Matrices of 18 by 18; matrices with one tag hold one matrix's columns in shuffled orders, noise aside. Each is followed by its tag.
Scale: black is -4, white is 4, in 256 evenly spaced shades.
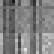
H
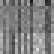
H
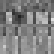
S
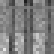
H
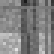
H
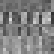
S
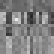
S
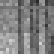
H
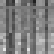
H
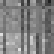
H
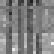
H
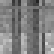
H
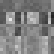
S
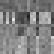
S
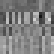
S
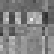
S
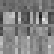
S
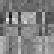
S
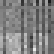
H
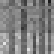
H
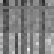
H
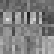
S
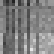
H
